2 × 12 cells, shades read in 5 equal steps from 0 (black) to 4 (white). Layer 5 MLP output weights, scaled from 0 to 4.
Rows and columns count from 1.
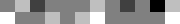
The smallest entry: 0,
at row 1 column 11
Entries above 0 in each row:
11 12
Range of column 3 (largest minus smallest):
1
